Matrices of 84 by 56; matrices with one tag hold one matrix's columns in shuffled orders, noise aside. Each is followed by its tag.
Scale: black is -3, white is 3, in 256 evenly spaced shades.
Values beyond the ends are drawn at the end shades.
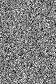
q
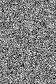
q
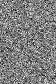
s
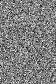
s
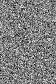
q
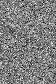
s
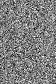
q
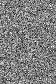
s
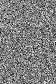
s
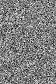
s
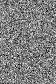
q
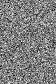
s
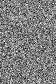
s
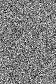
s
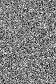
q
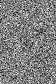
s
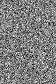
q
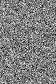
s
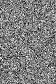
q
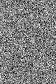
q
